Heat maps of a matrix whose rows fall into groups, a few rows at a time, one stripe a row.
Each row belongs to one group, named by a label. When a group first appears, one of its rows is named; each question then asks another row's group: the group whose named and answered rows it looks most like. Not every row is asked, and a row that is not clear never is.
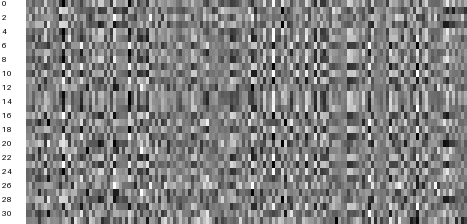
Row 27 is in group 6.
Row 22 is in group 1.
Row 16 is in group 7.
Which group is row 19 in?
7
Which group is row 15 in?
1
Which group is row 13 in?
1
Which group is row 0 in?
1
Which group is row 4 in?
1
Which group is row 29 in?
1
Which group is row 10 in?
1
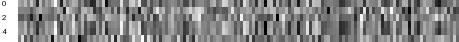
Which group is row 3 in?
7
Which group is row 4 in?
7
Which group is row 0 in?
7
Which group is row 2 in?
7
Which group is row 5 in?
6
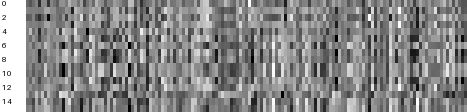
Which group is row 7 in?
6
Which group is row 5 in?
6
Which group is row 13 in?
7
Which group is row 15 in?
1
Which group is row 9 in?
1
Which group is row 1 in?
6
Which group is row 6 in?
1
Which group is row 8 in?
6
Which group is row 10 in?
1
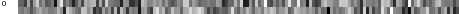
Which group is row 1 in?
6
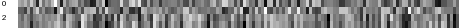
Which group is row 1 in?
1
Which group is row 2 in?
6
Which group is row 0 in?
7
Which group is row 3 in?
6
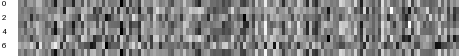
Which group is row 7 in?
1
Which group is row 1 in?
6
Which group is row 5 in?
6
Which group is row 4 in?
1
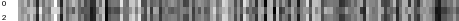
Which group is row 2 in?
7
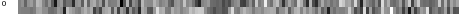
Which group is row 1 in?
6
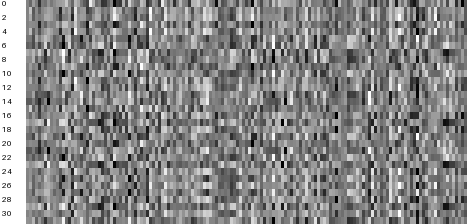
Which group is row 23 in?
7
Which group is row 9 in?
6
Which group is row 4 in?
6
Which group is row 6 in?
1
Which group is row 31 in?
7
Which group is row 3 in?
6
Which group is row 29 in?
7
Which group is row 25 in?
1
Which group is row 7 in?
7
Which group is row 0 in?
6
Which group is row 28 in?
6
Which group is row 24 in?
6
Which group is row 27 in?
1
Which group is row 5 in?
1
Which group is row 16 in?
6
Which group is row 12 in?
6
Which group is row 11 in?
6
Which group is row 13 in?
7
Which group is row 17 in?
7
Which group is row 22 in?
1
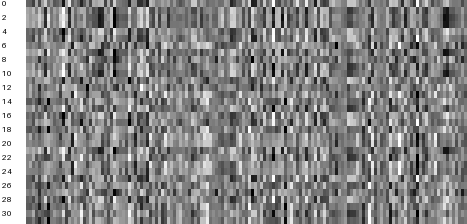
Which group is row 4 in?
1
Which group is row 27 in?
6
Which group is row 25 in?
1
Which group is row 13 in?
6
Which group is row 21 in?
7
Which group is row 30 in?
7
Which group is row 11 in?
1
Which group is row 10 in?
7
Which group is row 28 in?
1
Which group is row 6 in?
6
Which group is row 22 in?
7
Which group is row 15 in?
7
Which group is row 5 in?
1
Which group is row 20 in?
6
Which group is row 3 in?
7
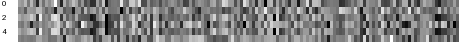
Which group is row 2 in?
7
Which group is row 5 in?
6
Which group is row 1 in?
1
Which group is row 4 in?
7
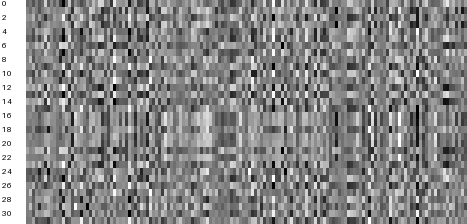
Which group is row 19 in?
6
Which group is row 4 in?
1
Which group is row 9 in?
7
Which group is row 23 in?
7
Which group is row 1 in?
6
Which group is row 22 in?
6
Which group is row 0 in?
1
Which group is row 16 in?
6
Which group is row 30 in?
1
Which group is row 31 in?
7
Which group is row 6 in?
7
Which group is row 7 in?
1
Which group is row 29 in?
6
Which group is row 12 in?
7
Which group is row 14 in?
7
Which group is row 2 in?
7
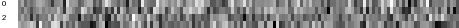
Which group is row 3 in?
7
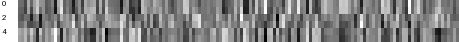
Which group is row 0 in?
1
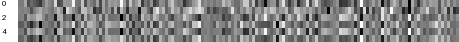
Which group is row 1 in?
6
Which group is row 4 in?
1
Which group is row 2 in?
1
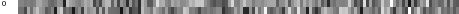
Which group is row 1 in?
1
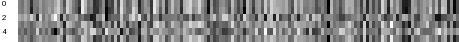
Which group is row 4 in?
1
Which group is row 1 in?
6
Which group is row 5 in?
6
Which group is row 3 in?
6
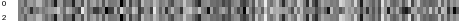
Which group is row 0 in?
1
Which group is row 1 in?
6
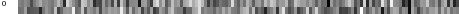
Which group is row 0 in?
6
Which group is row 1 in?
7
